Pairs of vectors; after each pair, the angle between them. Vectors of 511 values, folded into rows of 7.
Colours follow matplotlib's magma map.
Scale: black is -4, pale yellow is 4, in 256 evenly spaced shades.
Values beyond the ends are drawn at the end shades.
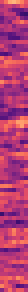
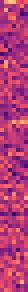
partly aligned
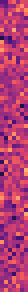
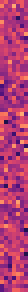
orthogonal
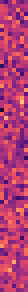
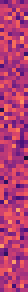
nearly parallel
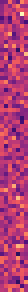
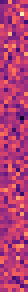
nearly parallel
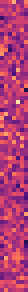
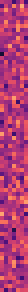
partly opposed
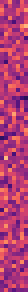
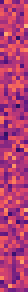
partly aligned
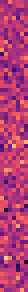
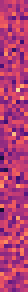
orthogonal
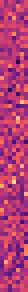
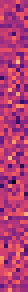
nearly opposite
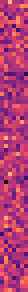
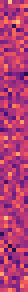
nearly parallel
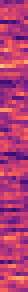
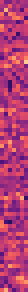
partly aligned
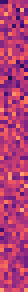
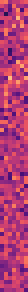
nearly opposite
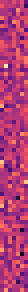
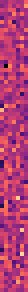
nearly opposite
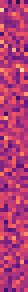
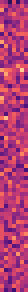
nearly parallel
